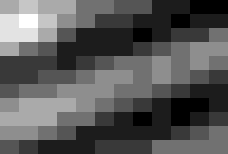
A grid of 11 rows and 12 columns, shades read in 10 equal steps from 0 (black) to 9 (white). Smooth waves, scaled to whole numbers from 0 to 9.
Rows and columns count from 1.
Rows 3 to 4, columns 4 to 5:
3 1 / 1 1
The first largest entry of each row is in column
2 2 1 1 9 6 4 2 1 1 9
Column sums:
54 55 48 38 32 30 27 23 26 23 25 28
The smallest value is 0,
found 8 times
